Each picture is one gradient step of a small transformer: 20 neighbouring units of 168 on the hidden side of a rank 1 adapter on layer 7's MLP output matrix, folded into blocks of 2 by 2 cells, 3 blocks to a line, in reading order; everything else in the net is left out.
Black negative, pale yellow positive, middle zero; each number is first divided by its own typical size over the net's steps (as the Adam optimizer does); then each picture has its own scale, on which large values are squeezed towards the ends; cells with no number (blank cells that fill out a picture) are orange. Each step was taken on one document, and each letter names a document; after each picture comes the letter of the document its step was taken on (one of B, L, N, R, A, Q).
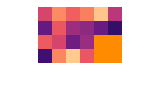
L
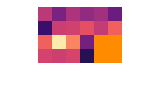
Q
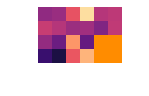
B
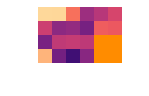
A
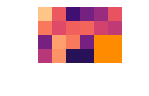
Q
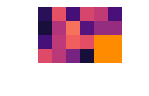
A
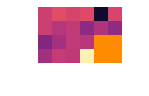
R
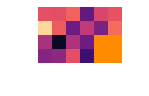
Q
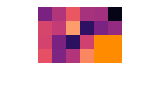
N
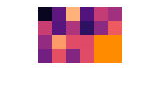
A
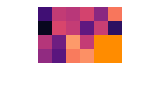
Q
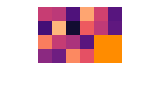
L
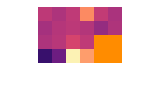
B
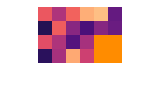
L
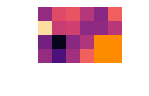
Q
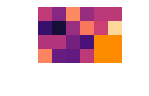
A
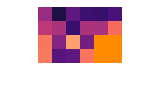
N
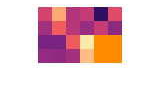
R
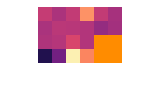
B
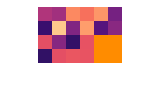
L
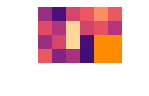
N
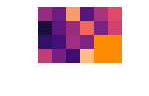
A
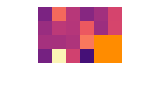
R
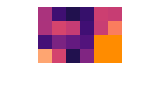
N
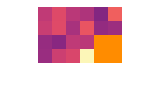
R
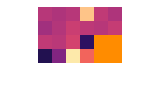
B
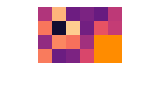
L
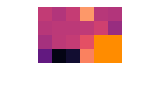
B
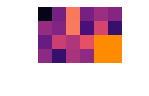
A
